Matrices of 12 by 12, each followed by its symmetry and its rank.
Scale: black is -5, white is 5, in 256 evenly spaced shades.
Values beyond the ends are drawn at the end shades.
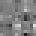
antisymmetric, rank two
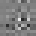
neither, rank two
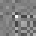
symmetric, rank two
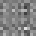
neither, rank two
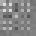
symmetric, rank two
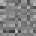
neither, rank two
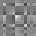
symmetric, rank two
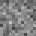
neither, full rank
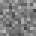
neither, full rank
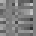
neither, rank two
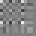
symmetric, rank two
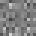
neither, rank two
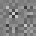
symmetric, rank two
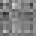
antisymmetric, rank two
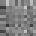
antisymmetric, rank two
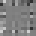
antisymmetric, rank two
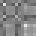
symmetric, rank two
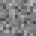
neither, full rank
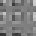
antisymmetric, rank two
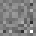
symmetric, rank two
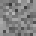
neither, full rank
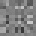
antisymmetric, rank two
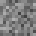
neither, full rank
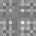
symmetric, rank two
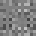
antisymmetric, rank two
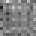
antisymmetric, rank two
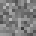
neither, full rank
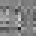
neither, rank two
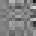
neither, rank two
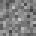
neither, full rank
